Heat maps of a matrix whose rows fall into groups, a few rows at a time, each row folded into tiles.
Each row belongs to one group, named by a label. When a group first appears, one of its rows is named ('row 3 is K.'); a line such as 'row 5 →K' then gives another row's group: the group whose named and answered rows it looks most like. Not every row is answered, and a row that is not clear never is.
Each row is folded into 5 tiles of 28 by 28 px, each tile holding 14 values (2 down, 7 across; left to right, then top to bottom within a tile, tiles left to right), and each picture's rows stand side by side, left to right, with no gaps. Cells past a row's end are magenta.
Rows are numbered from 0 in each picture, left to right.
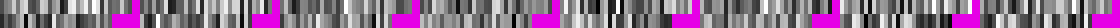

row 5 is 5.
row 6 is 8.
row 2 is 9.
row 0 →8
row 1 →8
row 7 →8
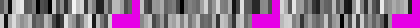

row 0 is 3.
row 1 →5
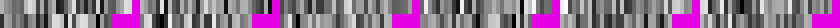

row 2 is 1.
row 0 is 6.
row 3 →9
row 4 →3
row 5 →3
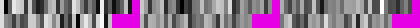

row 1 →3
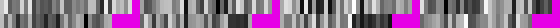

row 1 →6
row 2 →8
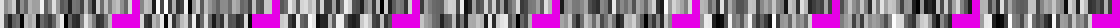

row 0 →6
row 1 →8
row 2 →6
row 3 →6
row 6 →6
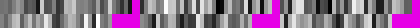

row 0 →9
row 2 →3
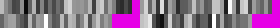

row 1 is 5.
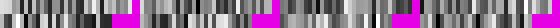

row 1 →6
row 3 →1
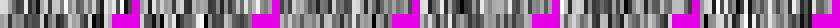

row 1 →6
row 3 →3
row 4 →3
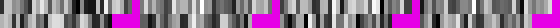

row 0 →6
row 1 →6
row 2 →8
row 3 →1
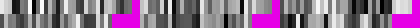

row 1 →3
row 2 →6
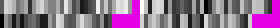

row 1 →3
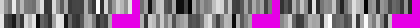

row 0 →6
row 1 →3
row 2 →5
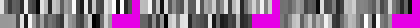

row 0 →8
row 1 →8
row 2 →9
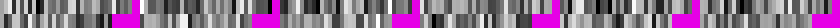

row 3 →6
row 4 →3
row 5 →3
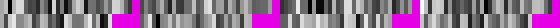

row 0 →3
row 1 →1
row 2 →1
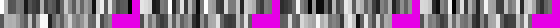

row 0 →9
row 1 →9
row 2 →1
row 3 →9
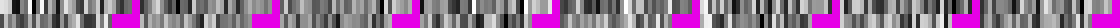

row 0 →9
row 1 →1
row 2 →3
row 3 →1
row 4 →1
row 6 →5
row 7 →1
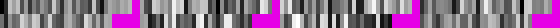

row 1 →6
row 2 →8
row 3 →1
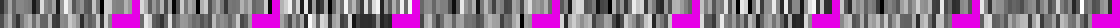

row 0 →1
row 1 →5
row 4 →3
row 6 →5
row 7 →5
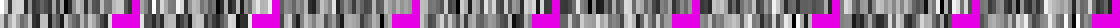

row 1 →6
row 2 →1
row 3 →8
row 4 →1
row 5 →5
